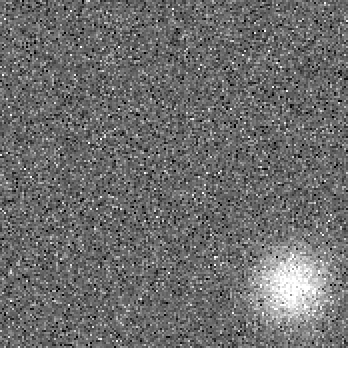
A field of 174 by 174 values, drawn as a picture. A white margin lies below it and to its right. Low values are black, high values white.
Ninth with the highest average: bottom right. Average level on the scale: 40%. Bumps: one, in the bottom right.
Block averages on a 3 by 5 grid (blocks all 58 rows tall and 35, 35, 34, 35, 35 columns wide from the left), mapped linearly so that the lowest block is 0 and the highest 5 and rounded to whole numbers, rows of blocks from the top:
0 0 0 0 0 | 0 0 0 0 0 | 0 0 0 2 5
